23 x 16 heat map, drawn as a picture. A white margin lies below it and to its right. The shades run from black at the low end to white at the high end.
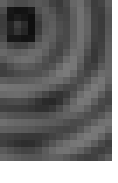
Neither half mirrors the other. Overall the values sit about 30% of the way up the scale. The ninth with the lowest average is the top left. The top left is the roughest part. Rings spread out from the top left. In the top left lies a patch that is lower than the rest. No row or column stands out.
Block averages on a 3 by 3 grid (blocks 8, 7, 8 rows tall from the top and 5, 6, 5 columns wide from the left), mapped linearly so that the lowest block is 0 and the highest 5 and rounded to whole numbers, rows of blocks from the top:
044 | 545 | 345
